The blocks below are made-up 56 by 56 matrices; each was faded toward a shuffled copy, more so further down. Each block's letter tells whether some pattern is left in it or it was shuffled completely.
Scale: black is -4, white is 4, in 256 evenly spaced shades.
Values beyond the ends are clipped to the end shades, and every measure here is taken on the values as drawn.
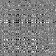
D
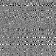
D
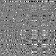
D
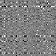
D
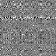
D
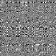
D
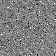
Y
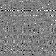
D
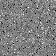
Y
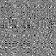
D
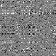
D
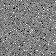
Y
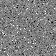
Y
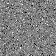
Y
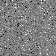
Y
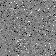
Y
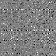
D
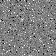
Y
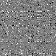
D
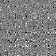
D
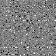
D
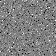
Y
